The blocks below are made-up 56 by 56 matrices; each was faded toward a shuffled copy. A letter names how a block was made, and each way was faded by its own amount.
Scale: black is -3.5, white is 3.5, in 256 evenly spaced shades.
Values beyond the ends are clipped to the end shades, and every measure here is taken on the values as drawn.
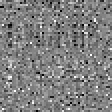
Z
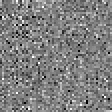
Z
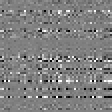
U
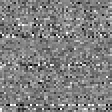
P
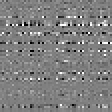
U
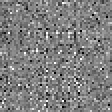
Z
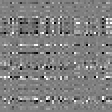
U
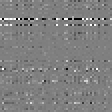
U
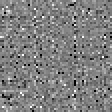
Z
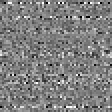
P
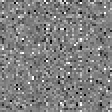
Z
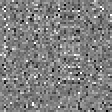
Z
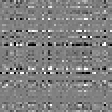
U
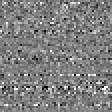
P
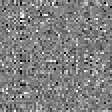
Z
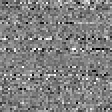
P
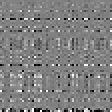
U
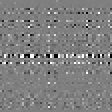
U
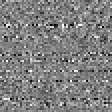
P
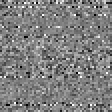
P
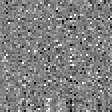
Z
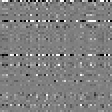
U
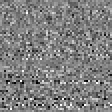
P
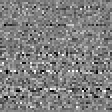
P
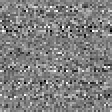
P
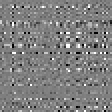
U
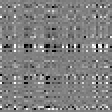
U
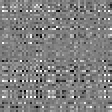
U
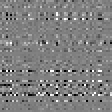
U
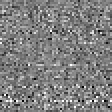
P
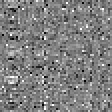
Z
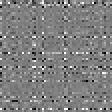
U
